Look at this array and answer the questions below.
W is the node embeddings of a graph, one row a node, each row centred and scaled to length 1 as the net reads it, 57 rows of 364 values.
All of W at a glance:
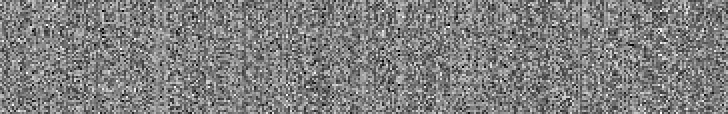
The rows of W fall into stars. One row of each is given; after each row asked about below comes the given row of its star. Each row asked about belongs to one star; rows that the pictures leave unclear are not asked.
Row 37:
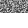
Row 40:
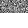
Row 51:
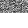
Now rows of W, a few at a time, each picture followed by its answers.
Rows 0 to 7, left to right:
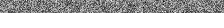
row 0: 40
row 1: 51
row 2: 51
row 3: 51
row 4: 51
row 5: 37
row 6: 51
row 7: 40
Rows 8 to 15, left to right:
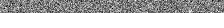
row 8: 40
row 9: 40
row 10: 40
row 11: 51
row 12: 51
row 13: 40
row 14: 37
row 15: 37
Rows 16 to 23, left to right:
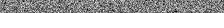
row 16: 37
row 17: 37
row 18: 37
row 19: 51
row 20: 40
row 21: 37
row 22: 40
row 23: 40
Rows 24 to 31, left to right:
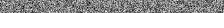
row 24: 51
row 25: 37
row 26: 51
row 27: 37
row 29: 37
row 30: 51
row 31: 40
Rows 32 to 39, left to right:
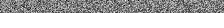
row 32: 40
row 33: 51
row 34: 51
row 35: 37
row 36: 37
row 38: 51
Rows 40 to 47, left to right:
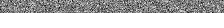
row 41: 51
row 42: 37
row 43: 51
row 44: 51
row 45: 51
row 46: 40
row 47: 37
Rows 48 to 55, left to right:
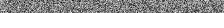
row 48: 40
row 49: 51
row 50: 37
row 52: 51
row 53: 37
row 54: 37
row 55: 51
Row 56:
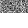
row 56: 37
